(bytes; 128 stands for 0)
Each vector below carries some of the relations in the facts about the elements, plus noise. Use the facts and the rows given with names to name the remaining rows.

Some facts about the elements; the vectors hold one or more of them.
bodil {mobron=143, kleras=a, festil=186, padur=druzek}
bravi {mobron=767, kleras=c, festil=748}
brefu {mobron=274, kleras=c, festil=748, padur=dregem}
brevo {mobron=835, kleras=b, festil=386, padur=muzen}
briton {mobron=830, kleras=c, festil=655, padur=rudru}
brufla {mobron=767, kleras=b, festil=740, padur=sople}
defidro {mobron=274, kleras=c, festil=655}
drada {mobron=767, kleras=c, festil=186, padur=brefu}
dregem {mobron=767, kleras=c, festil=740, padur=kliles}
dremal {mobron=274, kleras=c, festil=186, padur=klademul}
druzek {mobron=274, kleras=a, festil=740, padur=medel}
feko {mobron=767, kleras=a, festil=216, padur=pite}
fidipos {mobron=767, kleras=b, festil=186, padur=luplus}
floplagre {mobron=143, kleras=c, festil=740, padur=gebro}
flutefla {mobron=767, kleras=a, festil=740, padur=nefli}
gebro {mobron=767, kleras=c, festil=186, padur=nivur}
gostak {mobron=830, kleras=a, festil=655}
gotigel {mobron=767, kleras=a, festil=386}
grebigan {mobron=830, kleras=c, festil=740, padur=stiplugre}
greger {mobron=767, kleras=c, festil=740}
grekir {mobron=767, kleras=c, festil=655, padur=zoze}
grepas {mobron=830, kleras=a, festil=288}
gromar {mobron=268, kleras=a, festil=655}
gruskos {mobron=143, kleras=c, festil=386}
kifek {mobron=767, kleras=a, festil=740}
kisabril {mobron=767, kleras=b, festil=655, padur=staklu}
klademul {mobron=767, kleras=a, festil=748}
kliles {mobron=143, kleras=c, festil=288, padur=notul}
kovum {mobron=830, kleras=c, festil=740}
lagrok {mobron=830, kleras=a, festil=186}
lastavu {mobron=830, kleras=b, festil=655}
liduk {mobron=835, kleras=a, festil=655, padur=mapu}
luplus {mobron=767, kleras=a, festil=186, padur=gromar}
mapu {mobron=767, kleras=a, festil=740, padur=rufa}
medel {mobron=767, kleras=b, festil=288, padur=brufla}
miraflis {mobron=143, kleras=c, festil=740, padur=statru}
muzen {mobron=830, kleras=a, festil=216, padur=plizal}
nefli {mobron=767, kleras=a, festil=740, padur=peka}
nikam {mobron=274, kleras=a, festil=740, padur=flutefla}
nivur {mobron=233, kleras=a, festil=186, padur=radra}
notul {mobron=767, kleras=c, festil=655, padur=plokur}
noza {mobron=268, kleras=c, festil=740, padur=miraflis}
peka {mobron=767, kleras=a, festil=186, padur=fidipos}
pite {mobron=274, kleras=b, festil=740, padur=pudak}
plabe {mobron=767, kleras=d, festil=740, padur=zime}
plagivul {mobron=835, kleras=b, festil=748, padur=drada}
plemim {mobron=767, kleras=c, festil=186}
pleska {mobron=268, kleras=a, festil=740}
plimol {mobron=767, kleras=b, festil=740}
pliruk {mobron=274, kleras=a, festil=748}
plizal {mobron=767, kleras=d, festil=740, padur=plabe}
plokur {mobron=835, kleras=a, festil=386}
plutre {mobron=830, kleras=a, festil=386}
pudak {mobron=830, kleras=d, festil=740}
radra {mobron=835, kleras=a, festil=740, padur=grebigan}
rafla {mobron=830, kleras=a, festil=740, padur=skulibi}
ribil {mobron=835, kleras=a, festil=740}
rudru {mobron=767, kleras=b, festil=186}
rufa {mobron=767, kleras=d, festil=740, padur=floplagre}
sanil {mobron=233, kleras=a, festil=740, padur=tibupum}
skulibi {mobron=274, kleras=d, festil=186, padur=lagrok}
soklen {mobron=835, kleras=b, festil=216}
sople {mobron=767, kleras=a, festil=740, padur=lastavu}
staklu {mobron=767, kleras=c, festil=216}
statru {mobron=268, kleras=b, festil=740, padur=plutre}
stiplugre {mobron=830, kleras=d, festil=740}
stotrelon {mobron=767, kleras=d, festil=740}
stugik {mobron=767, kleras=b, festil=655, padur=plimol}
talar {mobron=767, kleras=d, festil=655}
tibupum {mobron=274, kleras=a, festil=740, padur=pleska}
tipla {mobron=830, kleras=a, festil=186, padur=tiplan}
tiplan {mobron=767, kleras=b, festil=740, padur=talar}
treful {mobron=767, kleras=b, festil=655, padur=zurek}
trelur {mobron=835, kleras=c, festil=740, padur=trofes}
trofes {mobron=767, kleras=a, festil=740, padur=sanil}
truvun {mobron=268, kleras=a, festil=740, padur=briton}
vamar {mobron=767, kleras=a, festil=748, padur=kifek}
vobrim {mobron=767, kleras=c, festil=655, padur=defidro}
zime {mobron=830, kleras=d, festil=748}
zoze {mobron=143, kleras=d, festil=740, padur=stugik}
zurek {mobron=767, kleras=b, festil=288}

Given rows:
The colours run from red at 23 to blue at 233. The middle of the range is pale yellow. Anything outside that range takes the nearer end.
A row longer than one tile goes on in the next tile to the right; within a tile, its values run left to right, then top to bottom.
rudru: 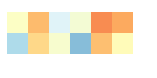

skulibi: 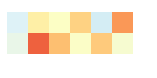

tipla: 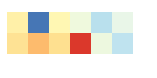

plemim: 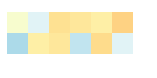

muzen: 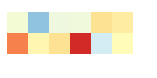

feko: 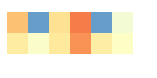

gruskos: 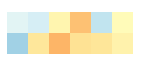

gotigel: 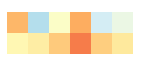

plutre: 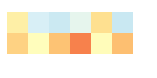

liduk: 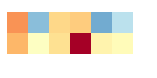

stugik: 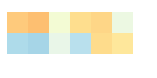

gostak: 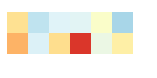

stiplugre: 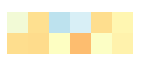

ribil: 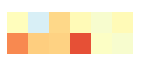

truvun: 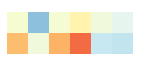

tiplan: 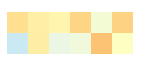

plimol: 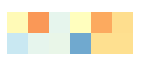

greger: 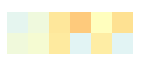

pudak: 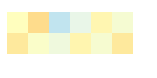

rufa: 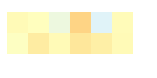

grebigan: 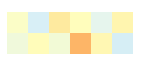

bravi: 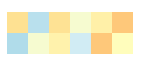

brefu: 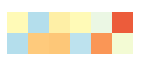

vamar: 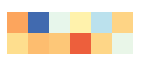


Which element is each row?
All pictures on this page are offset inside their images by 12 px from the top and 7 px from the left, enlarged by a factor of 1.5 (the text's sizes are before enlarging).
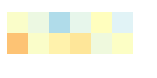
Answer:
pleska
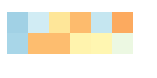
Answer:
kliles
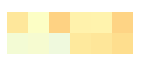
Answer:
soklen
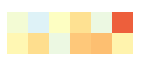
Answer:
staklu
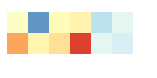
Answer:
rafla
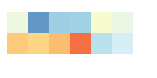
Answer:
nivur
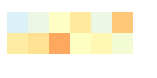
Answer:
druzek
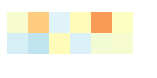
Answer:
statru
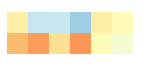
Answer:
lagrok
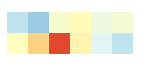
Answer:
bodil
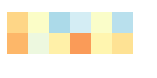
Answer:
gromar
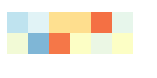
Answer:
vobrim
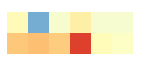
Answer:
grepas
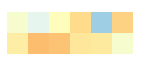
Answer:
tibupum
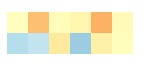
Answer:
brufla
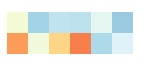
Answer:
sanil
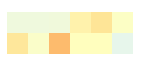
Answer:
sople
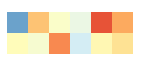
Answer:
defidro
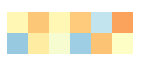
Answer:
pite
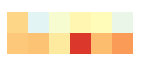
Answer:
plokur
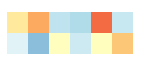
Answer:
lastavu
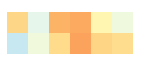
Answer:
brevo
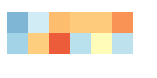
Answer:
dremal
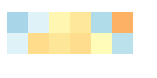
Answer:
floplagre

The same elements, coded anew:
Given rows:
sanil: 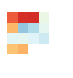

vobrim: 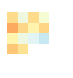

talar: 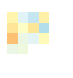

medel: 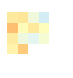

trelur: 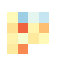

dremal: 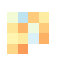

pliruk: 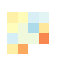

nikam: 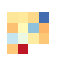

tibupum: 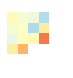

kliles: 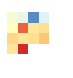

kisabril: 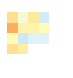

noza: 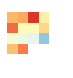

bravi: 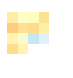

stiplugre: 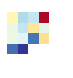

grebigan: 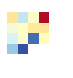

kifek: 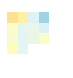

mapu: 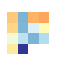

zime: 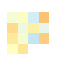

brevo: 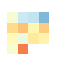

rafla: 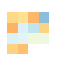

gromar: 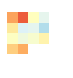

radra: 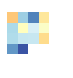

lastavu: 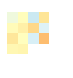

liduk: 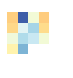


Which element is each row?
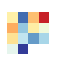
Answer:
rufa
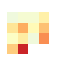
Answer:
brefu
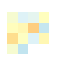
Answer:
rudru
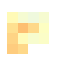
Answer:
notul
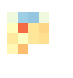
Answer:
miraflis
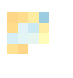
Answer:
muzen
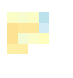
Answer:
fidipos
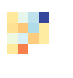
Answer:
bodil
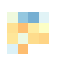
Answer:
zoze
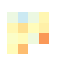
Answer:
pite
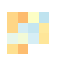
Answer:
grepas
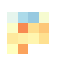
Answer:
gruskos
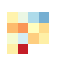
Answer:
plagivul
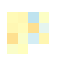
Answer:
zurek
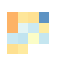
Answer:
feko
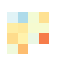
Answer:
skulibi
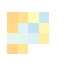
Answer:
gostak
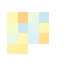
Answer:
plutre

